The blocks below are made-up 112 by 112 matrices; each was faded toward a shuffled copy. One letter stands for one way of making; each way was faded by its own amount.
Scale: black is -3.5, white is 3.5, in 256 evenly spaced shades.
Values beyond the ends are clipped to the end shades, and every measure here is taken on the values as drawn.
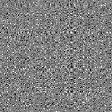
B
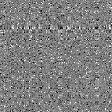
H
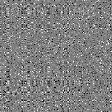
B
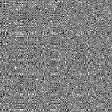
B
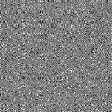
B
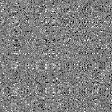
H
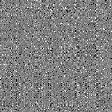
H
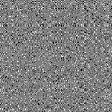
B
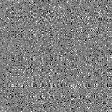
H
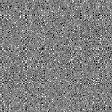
B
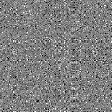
H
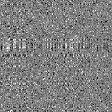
B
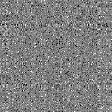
H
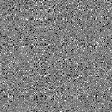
H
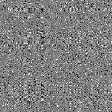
H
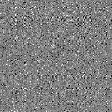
H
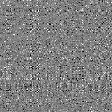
H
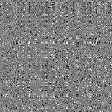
B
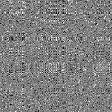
B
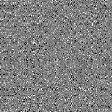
H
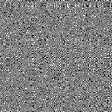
B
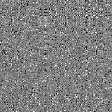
H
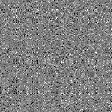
H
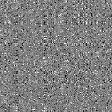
H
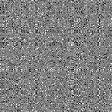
B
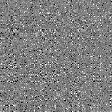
H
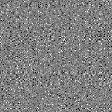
H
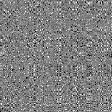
B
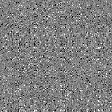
H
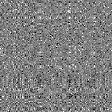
B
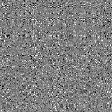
H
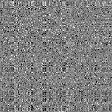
B
